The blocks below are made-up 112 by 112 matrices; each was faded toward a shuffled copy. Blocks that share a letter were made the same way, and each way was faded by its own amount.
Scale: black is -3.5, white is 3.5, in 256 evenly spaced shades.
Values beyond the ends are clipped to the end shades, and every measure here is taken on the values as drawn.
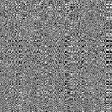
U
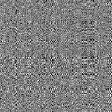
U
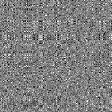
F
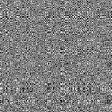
U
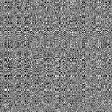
U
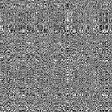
U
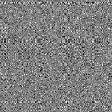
F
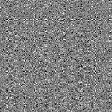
F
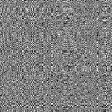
U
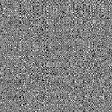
F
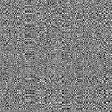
U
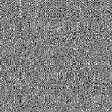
F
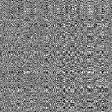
U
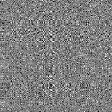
F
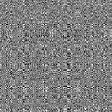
U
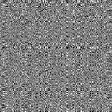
U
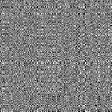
U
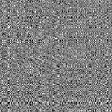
U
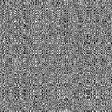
U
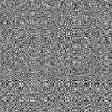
U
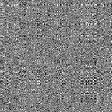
F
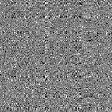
F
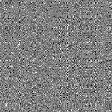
F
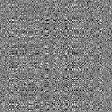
U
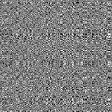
U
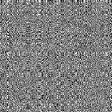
U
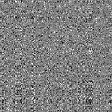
F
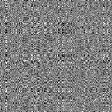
U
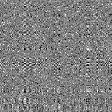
F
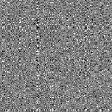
F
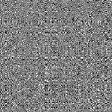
F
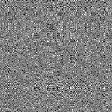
F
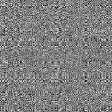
U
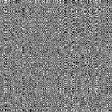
U
